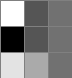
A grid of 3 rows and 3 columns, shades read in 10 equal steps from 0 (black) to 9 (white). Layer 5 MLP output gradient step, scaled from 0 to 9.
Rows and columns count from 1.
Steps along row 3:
down down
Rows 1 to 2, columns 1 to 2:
9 3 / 0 3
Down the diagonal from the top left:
9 3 4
